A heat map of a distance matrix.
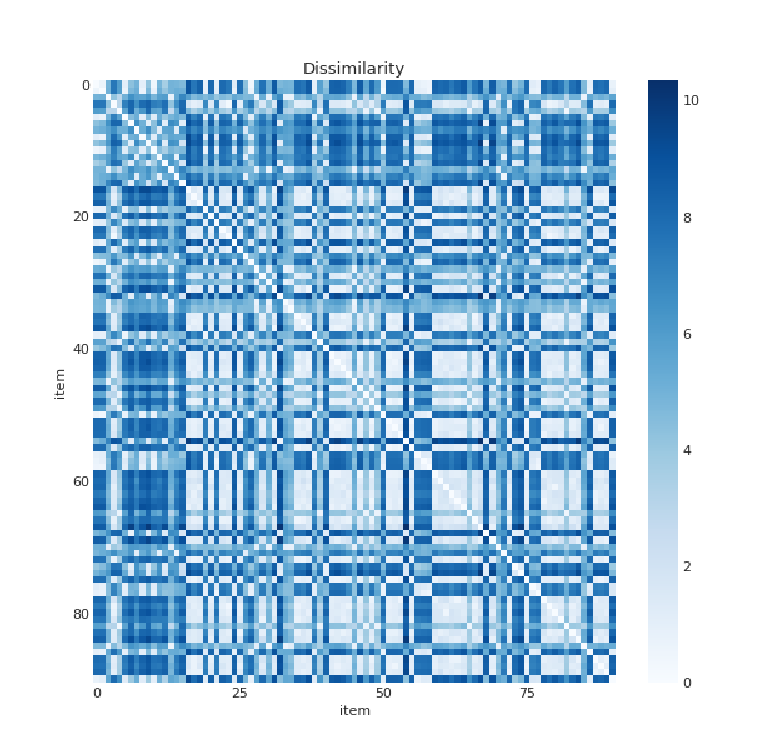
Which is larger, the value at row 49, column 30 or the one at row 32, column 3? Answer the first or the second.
the second
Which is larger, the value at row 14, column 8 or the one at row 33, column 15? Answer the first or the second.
the second
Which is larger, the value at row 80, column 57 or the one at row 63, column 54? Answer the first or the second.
the second
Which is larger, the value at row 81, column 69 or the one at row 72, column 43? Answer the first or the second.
the first
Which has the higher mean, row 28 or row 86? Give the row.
86
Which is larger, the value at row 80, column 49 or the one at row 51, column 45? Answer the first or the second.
the second
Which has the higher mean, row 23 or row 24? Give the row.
24
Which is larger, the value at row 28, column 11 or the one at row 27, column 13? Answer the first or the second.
the first
